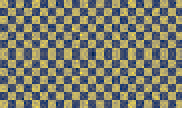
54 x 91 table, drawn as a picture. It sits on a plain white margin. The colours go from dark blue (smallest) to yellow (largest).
Histogram: two levels. Average level on the scale: 50%. Odd rows or columns: none. Slope: none. Grain: checkered. Mirror symmetry: top to bottom.
